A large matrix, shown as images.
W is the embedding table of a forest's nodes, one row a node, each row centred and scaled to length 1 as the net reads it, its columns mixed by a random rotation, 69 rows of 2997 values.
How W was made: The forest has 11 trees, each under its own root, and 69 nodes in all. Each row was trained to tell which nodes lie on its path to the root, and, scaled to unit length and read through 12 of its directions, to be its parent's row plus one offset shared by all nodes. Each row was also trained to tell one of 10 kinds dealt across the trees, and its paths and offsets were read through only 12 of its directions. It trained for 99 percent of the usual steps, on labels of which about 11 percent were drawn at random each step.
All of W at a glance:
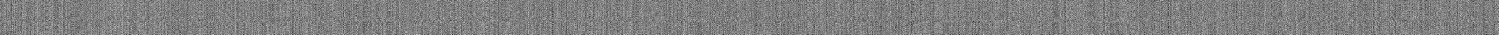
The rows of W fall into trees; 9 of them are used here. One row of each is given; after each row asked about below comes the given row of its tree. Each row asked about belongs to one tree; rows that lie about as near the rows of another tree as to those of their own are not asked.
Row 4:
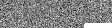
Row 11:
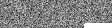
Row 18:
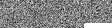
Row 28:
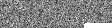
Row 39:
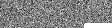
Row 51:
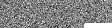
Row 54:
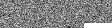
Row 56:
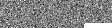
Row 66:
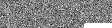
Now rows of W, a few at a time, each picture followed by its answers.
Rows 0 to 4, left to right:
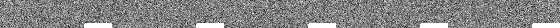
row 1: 39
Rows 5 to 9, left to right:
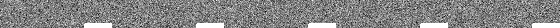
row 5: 56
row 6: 51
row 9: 18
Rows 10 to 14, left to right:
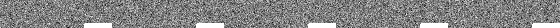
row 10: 54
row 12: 18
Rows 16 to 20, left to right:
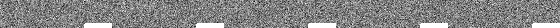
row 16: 18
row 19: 28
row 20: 18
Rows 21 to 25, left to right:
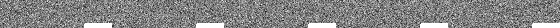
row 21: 51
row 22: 28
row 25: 54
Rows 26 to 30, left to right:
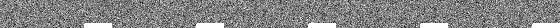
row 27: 66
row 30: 66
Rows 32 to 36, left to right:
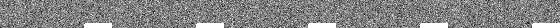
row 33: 28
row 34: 51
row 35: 4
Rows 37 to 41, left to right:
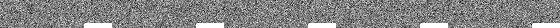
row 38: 51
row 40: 18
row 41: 39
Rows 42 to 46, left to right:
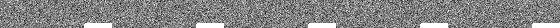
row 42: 56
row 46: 54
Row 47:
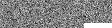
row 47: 18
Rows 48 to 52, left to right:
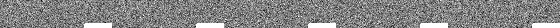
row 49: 28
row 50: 4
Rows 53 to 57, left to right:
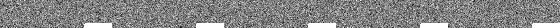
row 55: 28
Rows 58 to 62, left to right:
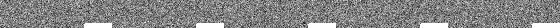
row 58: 54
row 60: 28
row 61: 28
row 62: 28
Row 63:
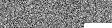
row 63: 51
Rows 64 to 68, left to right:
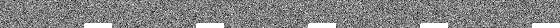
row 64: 4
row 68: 4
